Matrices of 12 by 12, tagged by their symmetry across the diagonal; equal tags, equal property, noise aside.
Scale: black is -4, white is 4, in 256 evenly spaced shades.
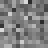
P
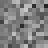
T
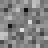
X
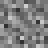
P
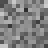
X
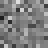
P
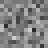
T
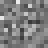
X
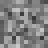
T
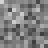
X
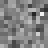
T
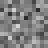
P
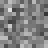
T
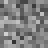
P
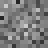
X
